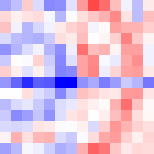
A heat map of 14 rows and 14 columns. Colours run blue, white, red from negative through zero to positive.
Seam: vertical, 50% of the way across, the right part higher. Odd lines: row 8. Rings: centred on the middle left.
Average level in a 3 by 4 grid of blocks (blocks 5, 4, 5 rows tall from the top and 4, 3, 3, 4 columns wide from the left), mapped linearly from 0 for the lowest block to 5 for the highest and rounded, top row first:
2254
2044
2245
